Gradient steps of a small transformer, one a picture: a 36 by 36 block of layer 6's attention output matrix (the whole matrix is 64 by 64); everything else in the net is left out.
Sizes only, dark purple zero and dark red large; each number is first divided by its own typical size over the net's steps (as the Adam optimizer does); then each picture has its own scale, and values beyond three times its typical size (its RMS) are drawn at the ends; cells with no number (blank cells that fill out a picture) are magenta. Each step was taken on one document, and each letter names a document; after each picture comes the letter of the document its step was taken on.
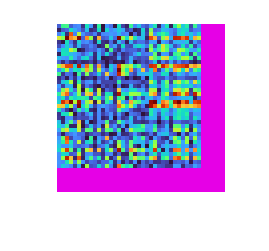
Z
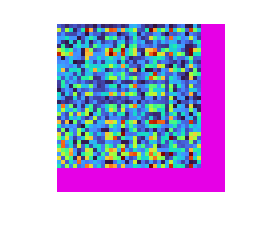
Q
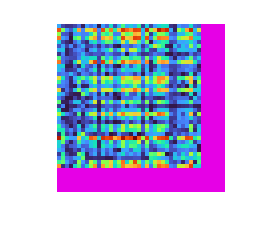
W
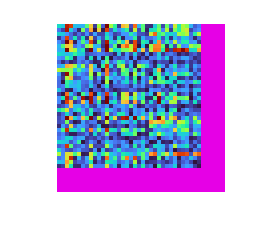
Z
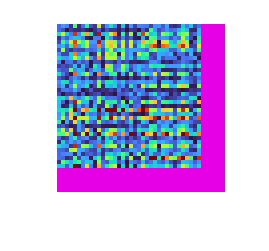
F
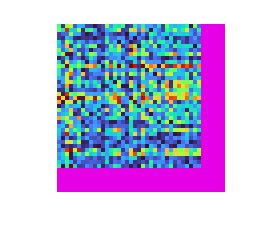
Z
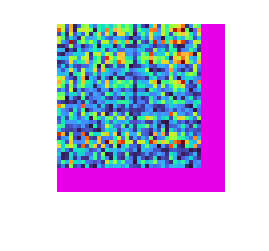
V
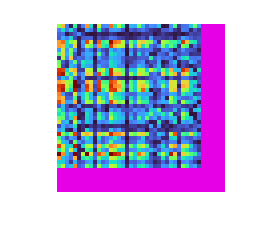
F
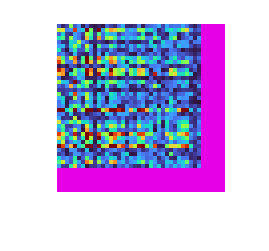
F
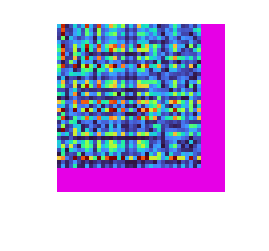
F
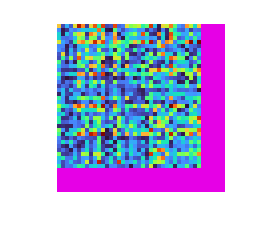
V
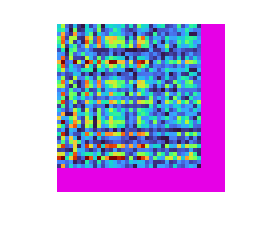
F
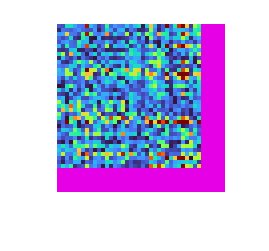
Q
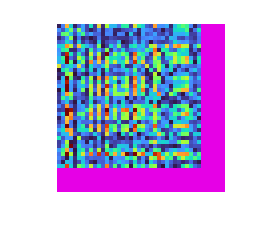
Z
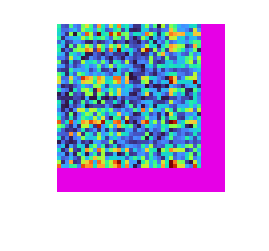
V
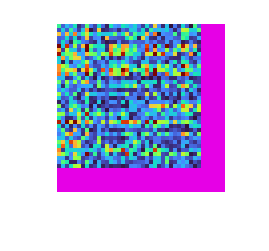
Q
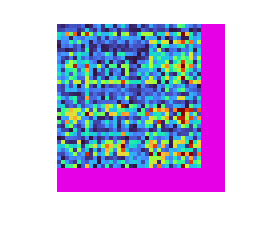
Q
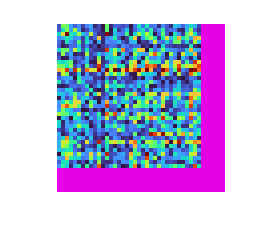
Z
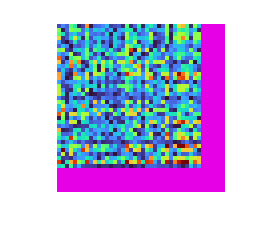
W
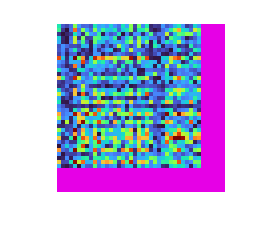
W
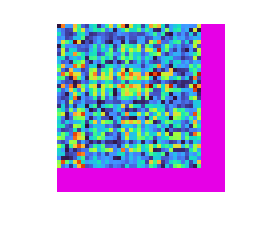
W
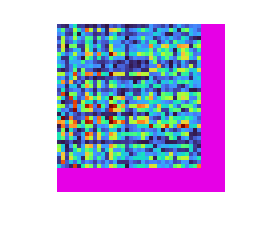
F
